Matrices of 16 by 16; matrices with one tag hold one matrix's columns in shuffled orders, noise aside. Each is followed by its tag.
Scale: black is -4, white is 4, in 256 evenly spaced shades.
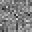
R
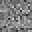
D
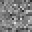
D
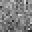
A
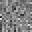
R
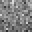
A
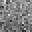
A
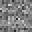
D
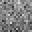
A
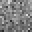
A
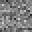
D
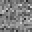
D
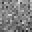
A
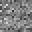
D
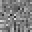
R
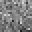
A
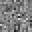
R
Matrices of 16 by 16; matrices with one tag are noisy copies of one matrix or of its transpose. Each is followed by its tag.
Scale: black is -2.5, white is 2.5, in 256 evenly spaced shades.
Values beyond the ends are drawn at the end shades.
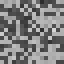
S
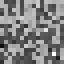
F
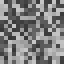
S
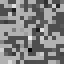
F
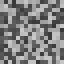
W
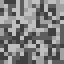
F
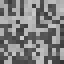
F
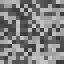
S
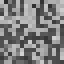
F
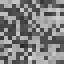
S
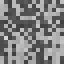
S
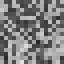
S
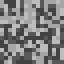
F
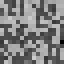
F
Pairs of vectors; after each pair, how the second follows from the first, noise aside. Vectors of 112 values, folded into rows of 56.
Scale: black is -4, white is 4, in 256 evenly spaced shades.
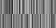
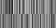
copied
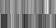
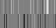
partly zeroed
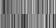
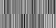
sign-scrambled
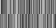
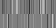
partly zeroed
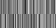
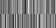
copied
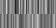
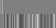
partly zeroed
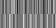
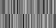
sign-scrambled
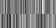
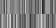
negated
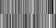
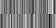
negated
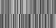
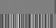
partly zeroed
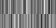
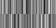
negated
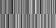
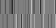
partly zeroed
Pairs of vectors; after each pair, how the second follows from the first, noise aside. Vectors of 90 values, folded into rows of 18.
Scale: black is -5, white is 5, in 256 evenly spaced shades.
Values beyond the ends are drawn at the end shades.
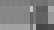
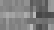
wrapped around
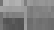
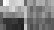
scaled up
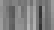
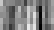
scaled up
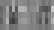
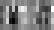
scaled up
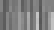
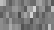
shuffled
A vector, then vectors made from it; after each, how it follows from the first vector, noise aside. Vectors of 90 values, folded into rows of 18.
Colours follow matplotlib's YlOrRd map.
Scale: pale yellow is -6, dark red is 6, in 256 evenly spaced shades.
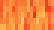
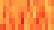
negated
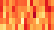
scaled up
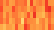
copied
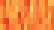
reversed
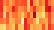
scaled up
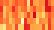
scaled up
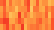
reversed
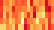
scaled up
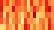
scaled up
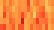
negated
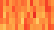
copied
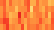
reversed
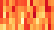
scaled up
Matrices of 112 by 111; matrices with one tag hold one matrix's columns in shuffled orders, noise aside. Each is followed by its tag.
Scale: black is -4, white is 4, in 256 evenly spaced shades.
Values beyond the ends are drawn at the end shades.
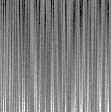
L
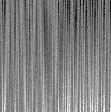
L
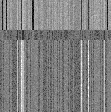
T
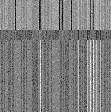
T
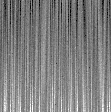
L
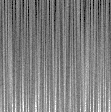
L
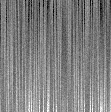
L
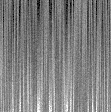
L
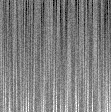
L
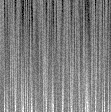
L
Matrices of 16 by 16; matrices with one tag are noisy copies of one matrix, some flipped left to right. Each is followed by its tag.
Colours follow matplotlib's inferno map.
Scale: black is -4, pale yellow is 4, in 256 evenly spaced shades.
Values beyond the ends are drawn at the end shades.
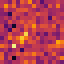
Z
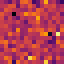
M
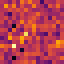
Z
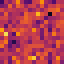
M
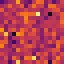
M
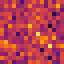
Z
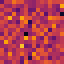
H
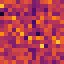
H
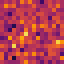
Z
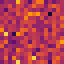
M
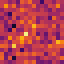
Z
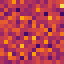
H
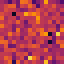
M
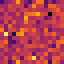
M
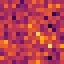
Z
